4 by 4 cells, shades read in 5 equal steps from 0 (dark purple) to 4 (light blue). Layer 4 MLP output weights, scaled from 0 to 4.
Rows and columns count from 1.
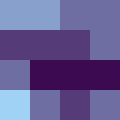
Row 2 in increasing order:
1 1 1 2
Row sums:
10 5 2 9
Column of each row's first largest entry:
1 4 1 1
